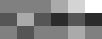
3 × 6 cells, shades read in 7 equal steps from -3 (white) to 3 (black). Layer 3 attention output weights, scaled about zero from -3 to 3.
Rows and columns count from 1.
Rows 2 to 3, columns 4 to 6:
2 1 2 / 0 -1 0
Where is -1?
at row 1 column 4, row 2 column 2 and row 3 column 5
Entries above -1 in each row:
3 5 5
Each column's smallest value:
0 -1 0 -1 -2 -3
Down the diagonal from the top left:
0 -1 0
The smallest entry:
-3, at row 1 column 6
